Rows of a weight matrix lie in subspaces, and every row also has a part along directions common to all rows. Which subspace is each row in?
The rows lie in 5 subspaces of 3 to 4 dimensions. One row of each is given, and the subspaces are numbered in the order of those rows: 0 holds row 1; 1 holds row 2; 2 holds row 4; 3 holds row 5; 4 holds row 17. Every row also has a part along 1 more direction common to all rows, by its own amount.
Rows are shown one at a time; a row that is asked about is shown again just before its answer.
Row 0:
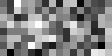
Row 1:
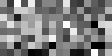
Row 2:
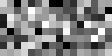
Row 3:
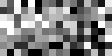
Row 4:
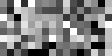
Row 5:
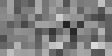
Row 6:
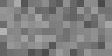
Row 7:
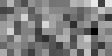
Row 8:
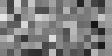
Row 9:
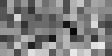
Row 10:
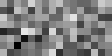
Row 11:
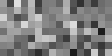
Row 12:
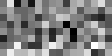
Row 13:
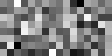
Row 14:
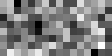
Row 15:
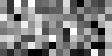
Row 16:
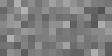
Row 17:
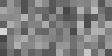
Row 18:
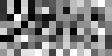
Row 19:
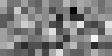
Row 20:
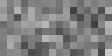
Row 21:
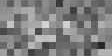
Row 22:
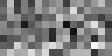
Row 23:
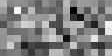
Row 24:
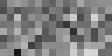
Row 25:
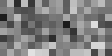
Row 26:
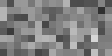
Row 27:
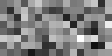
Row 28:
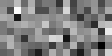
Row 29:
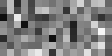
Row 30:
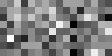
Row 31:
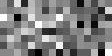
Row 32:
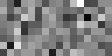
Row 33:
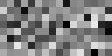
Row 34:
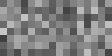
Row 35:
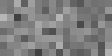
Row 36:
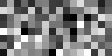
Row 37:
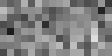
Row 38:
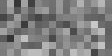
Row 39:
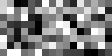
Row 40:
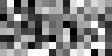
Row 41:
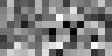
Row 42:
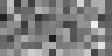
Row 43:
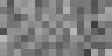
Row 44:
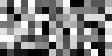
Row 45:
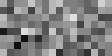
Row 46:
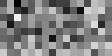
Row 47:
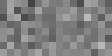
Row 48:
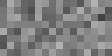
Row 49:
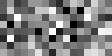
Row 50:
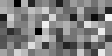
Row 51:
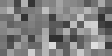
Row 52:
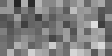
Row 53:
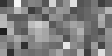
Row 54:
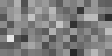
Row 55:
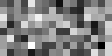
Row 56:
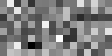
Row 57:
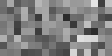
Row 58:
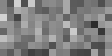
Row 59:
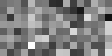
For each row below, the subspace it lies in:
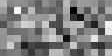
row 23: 3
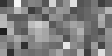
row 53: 1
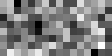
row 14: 1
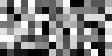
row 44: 1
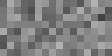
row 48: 4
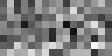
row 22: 3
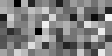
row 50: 1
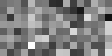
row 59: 0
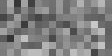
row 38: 0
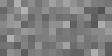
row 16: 0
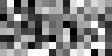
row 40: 2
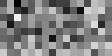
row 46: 0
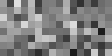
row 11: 2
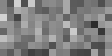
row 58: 1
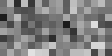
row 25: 1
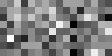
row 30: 0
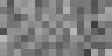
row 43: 4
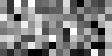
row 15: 1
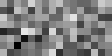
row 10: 4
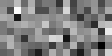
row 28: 3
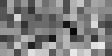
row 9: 1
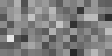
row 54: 0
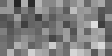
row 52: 2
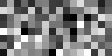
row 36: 4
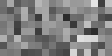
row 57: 2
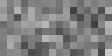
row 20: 3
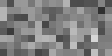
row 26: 2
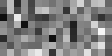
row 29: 0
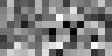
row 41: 3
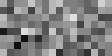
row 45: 4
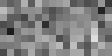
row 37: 2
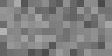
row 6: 4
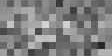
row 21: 1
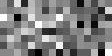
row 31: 3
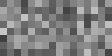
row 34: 4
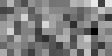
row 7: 2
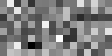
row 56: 3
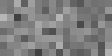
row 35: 3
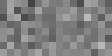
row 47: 4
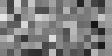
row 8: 0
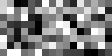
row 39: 1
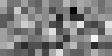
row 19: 3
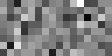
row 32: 4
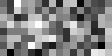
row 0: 1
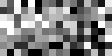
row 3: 2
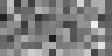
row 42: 0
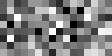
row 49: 0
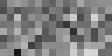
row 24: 1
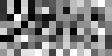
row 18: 0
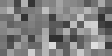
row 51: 2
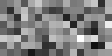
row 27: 2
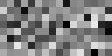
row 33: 0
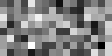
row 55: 0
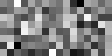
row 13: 4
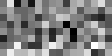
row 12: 3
